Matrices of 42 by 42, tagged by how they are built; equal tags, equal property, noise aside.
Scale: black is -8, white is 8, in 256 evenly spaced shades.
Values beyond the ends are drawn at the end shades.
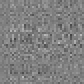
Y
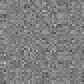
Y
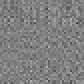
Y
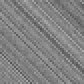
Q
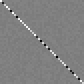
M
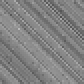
Q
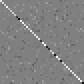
M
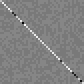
M
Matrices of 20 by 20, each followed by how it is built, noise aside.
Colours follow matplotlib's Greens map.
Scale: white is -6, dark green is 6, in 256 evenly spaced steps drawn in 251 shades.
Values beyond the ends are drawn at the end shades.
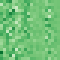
uneven columns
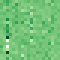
uneven columns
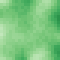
smooth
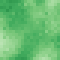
smooth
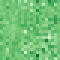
uneven columns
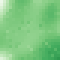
smooth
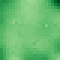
smooth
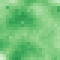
smooth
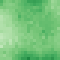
smooth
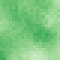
smooth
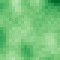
smooth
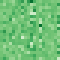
uneven columns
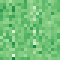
uneven columns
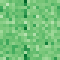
uneven columns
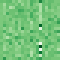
uneven columns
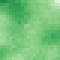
smooth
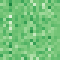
uneven columns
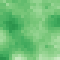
smooth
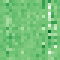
uneven columns
